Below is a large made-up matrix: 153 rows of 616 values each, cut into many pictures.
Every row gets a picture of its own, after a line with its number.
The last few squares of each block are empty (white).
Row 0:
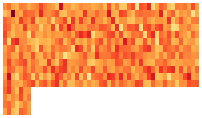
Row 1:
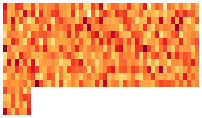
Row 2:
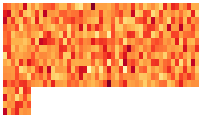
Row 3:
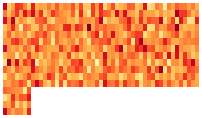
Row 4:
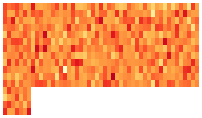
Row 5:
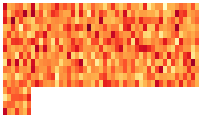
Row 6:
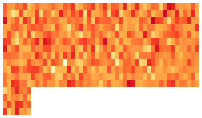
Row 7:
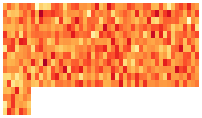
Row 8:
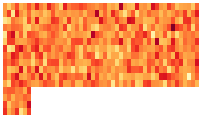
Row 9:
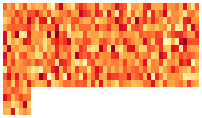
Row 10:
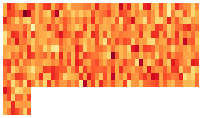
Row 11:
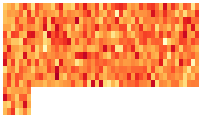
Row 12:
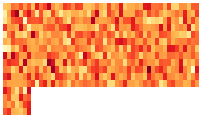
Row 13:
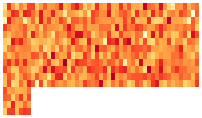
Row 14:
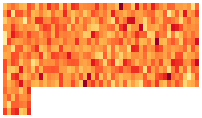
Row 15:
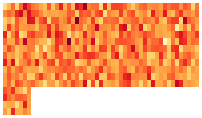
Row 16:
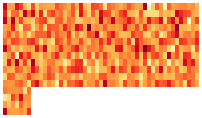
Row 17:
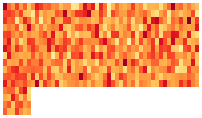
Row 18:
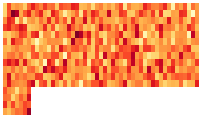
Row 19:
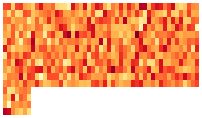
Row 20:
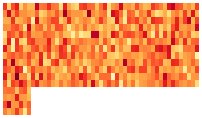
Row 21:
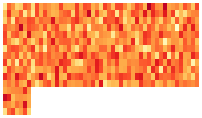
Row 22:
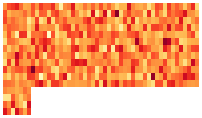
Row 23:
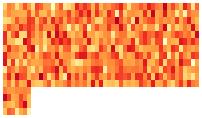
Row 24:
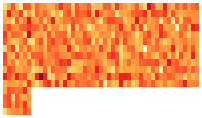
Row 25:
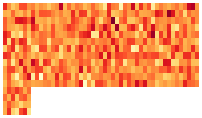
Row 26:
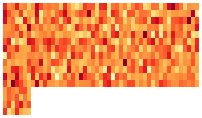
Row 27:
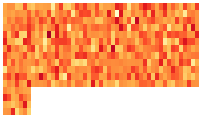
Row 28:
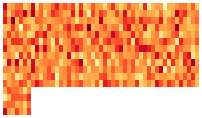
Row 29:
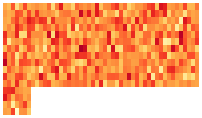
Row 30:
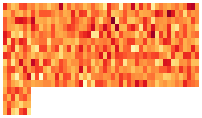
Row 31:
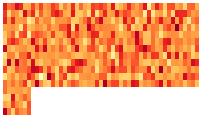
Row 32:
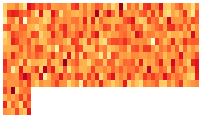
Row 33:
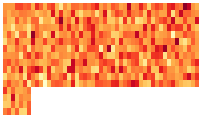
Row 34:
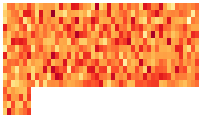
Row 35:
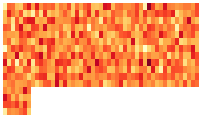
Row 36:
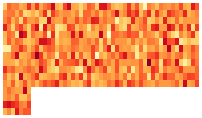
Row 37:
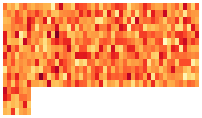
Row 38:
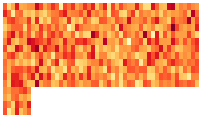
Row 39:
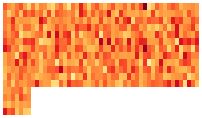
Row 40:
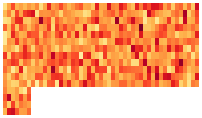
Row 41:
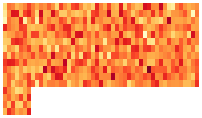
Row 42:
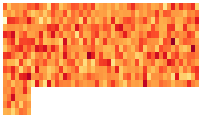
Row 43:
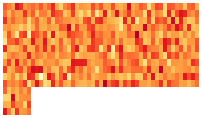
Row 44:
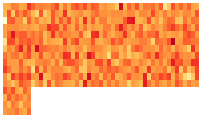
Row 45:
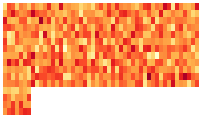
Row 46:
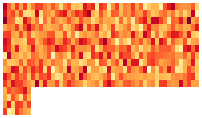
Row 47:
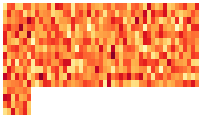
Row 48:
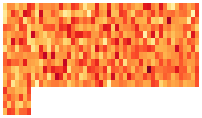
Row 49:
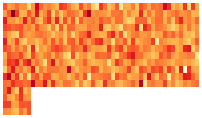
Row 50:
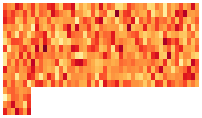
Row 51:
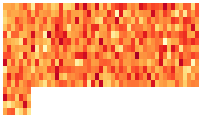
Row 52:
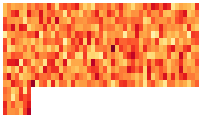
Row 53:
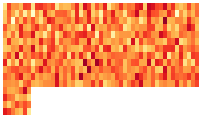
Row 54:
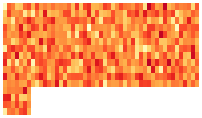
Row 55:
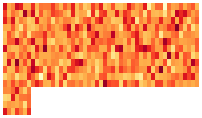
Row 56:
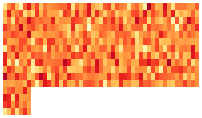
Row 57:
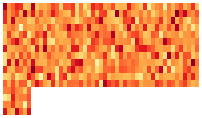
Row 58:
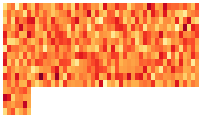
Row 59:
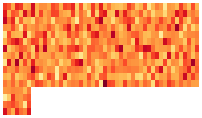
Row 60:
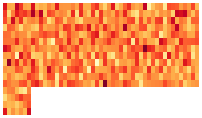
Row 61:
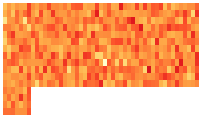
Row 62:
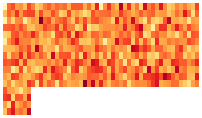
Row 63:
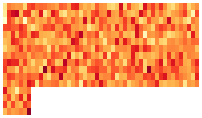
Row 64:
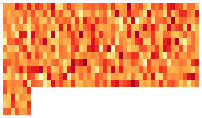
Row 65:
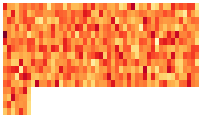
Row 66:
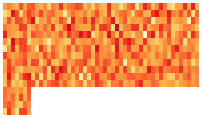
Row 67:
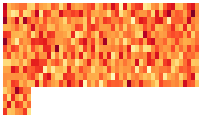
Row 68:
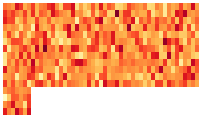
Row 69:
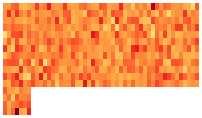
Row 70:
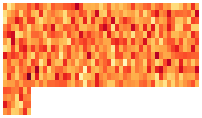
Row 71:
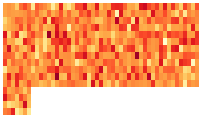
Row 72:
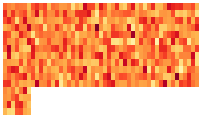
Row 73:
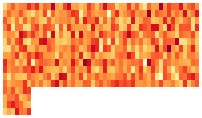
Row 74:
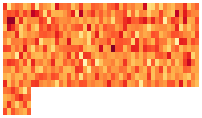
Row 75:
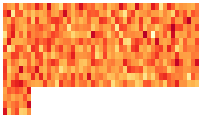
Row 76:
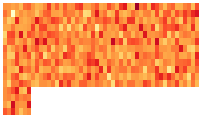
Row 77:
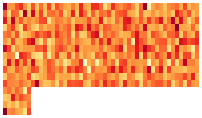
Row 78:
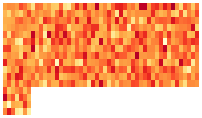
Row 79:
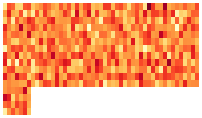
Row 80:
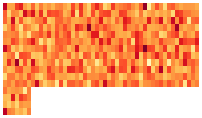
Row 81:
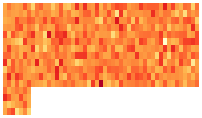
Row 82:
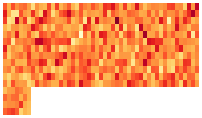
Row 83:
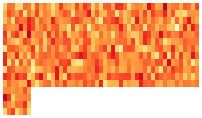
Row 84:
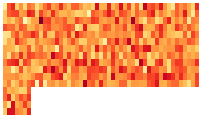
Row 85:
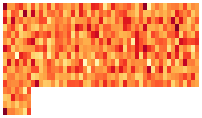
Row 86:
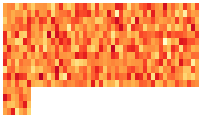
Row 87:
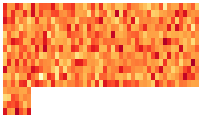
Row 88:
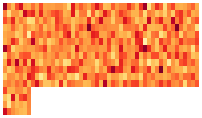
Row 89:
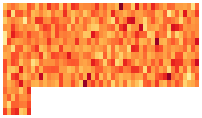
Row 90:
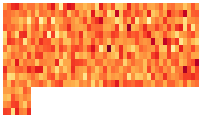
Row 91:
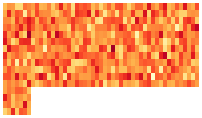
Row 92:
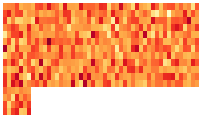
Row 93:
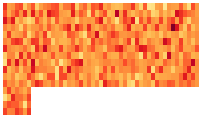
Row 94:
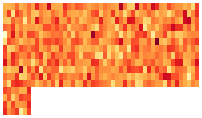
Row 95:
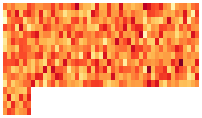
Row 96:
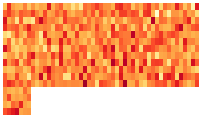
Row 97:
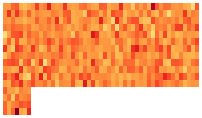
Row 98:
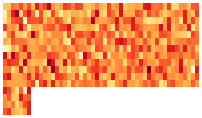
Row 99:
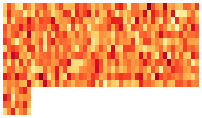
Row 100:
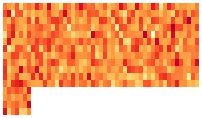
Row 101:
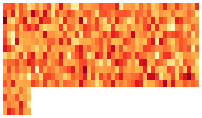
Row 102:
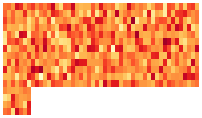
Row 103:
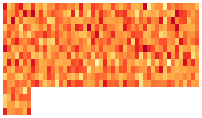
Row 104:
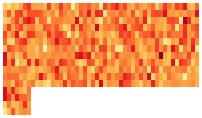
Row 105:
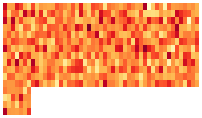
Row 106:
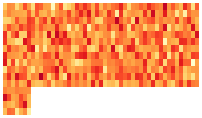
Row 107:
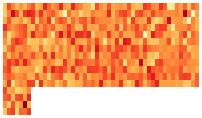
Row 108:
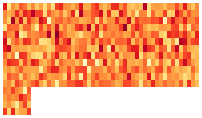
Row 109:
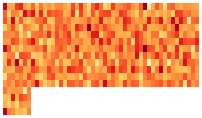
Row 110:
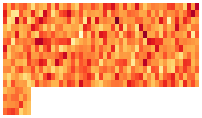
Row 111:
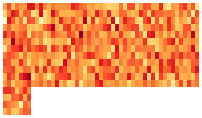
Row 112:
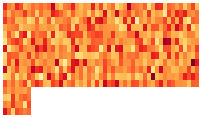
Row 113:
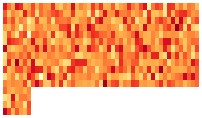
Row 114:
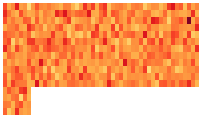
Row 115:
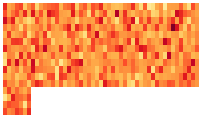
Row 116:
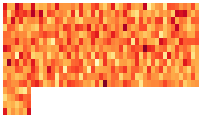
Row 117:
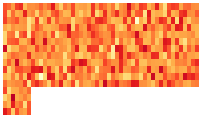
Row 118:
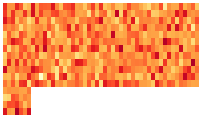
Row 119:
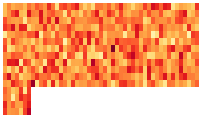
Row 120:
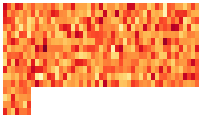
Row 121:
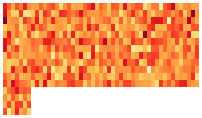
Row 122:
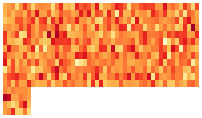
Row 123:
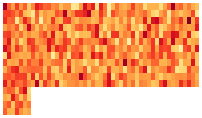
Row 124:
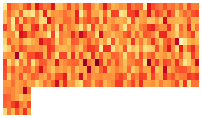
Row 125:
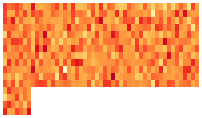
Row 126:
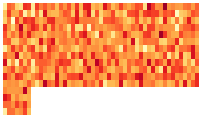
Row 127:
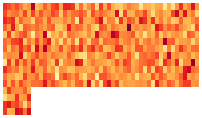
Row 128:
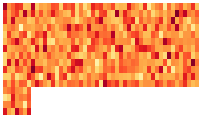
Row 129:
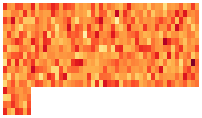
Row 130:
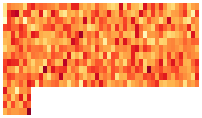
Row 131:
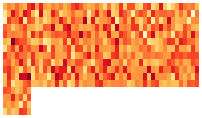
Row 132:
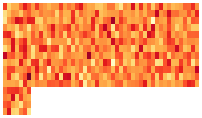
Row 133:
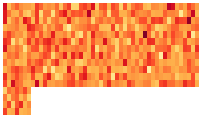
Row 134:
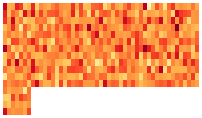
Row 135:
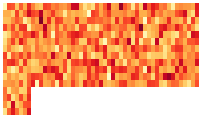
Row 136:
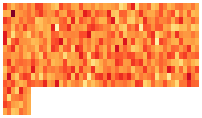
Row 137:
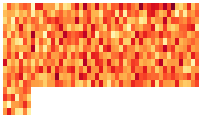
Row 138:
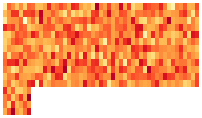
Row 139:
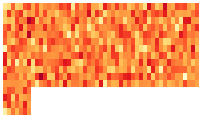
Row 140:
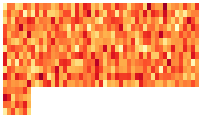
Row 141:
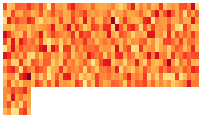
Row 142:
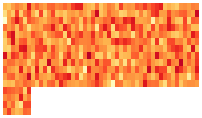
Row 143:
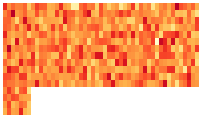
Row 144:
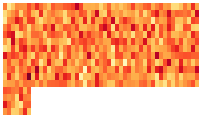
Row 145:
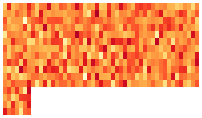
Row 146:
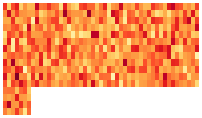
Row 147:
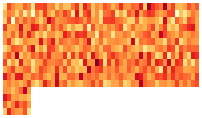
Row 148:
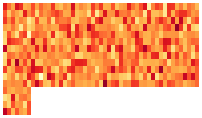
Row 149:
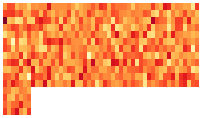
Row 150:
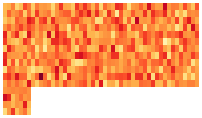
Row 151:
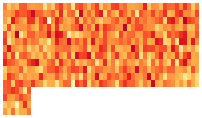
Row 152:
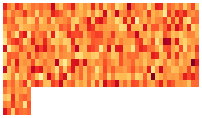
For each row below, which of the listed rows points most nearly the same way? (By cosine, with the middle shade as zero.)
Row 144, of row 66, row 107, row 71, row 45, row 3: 66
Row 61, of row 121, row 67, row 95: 95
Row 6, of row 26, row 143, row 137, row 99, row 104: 26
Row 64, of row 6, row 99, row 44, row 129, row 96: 129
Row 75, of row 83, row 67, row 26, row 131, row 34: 26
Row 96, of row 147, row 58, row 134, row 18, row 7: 18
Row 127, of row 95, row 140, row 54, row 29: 95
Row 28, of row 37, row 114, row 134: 134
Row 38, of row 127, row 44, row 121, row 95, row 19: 121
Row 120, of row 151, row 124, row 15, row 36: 36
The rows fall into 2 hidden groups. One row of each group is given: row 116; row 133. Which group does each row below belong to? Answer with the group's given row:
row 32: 133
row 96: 133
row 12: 133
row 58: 116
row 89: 133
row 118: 116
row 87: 116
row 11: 116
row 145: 133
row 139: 116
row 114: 133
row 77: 116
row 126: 116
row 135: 133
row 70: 133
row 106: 116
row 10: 133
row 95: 133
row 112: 116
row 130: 133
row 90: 116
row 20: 133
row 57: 116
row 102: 116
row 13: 133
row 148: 116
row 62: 133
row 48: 133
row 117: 116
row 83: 116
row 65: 133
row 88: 116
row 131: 133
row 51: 116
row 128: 116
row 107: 133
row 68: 116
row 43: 116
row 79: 116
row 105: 116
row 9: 116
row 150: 116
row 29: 116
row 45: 133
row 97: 133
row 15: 116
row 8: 133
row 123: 133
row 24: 116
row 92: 133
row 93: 116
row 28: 116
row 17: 133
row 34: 133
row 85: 116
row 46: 133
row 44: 133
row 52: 133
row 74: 116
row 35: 116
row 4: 116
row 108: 116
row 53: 116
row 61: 133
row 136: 133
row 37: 116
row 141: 133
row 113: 116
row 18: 133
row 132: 133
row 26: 133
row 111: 133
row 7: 133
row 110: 133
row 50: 116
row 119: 133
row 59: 116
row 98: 133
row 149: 133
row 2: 133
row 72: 133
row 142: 133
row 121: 133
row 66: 133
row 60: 116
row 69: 133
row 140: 116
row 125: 116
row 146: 133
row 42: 133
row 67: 133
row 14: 133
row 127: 116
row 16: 116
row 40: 133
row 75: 133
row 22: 116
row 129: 116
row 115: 116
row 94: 133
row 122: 116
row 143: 133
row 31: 116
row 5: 116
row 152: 116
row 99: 116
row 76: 133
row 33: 116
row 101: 133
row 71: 116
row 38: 133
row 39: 116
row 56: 116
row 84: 133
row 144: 133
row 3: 116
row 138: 133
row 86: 116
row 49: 133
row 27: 116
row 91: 116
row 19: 116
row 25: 133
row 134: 116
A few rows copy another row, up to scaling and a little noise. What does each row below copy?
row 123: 17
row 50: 68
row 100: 75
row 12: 98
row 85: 77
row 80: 109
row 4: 125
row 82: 110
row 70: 144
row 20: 146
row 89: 14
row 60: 116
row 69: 97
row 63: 130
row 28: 5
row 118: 87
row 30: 25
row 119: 52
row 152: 112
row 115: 93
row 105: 16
